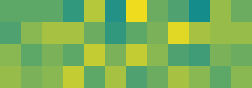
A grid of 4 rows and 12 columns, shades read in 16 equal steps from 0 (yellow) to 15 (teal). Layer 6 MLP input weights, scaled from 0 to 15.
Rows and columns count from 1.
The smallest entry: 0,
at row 1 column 7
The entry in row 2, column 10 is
5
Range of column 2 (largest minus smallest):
3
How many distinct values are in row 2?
9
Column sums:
34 35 30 31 26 40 24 33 28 39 30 31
